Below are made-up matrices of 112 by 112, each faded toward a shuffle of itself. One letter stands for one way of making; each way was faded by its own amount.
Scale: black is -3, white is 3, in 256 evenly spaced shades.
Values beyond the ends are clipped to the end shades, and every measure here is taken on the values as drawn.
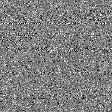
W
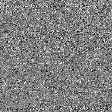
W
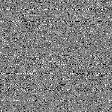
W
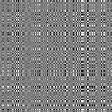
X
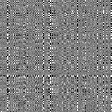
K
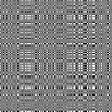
X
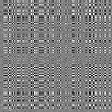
X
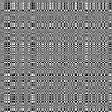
X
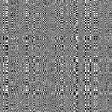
K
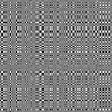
X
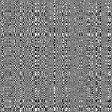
K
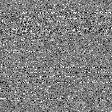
W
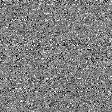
W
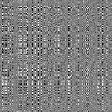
K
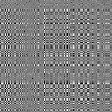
X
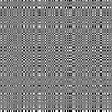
X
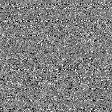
W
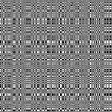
X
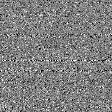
W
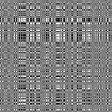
X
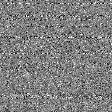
W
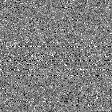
W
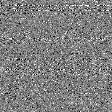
W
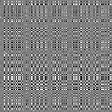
X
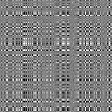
X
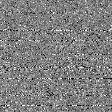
W
